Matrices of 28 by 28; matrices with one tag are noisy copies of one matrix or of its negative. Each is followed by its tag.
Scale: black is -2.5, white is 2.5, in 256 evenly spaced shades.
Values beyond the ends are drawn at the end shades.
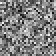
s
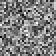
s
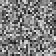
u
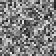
s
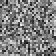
u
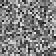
u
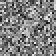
s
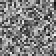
s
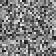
u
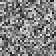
s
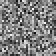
u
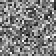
s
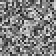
s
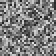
s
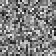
u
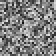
s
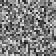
u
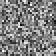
u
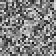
s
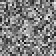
s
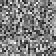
u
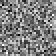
u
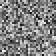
u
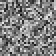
s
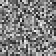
u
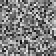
u
